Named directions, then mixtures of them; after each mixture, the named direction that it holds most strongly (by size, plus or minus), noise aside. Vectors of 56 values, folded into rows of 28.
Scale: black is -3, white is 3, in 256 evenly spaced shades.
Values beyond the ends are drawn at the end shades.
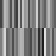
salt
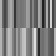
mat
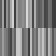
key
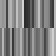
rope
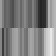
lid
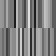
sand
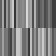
key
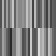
key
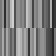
key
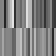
key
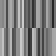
rope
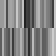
rope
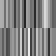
sand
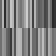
key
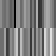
sand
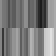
lid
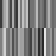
salt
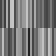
key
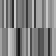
key
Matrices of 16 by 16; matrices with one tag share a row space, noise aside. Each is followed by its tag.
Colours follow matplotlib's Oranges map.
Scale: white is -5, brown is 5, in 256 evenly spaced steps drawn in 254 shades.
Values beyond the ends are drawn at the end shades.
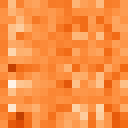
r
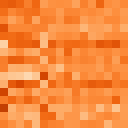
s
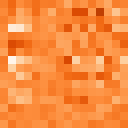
r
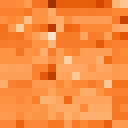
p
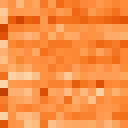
s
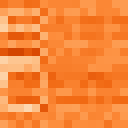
s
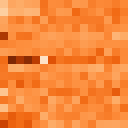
s
